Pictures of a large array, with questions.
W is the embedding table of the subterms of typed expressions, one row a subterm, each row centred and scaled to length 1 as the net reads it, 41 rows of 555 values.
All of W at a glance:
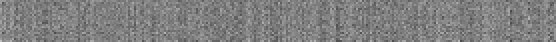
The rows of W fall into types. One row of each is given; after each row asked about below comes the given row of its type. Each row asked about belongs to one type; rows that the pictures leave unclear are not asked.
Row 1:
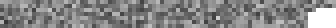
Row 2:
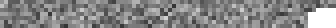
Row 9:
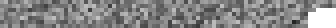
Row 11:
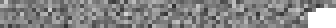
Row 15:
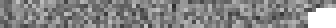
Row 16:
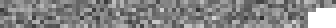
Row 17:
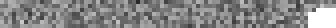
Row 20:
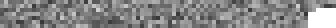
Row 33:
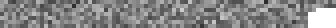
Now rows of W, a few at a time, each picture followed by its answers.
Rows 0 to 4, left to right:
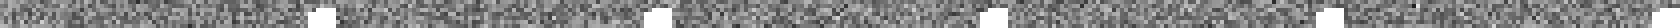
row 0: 17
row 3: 33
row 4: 20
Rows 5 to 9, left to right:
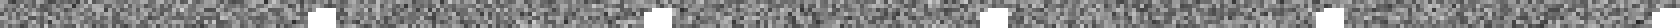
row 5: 33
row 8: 9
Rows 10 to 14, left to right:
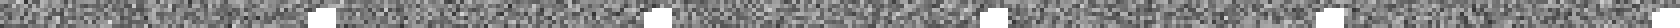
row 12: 11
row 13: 1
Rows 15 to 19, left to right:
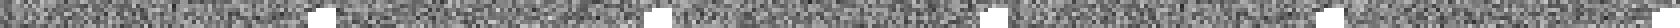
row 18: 15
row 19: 17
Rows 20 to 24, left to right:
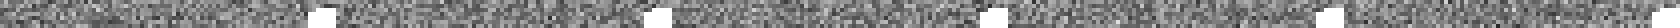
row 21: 1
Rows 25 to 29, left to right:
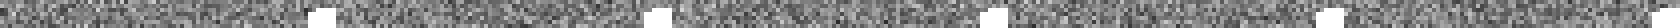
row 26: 9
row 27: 15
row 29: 9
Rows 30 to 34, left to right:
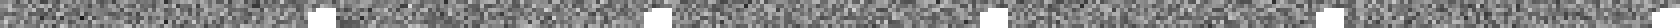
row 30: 16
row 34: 15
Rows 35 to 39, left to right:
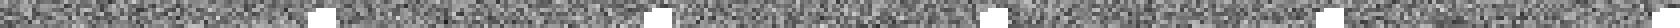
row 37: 33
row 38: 1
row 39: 20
